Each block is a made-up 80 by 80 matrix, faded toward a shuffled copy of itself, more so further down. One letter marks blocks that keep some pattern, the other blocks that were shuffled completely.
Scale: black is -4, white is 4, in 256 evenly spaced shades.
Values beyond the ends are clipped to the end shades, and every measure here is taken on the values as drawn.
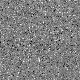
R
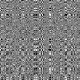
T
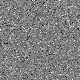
R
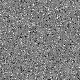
R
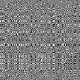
T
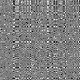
T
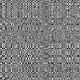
T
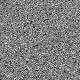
R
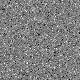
R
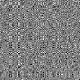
T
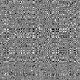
T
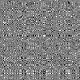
T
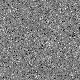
R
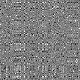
T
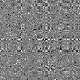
T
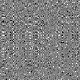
T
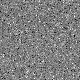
R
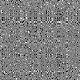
T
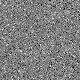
R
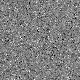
R
